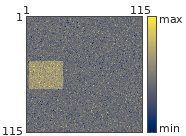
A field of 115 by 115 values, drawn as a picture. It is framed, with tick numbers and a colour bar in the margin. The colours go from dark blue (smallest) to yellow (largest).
In the middle left lies a patch that is higher than the rest. There are no regular stripes. The ninth with the highest average is the middle left.
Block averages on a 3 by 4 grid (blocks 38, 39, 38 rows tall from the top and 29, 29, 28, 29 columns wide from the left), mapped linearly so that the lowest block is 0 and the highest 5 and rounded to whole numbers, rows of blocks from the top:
0000 | 5100 | 0000
